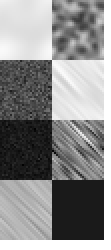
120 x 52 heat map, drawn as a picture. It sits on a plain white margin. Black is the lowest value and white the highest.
It is made of 4 by 2 panels. Panel 1,1: very high, smooth, faint in contrast. Panel 1,2: middling, blotchy, strong in contrast. Panel 2,1: low, fine-grained. Panel 2,2: very high, slanting down to the right, faint in contrast. Panel 3,1: very low, fine-grained, faint in contrast. Panel 3,2: middling, slanting down to the right, strong in contrast. Panel 4,1: high, slanting down to the right, faint in contrast. Panel 4,2: very low, flat.
